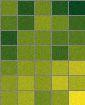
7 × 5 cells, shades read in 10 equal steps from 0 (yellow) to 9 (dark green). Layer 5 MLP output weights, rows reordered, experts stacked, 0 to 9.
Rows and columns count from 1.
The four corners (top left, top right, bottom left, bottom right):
5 9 4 0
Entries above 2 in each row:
5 5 5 5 4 4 4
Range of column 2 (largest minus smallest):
5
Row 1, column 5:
9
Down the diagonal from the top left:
5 7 5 7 2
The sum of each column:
39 35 32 35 32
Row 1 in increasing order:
5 5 8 8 9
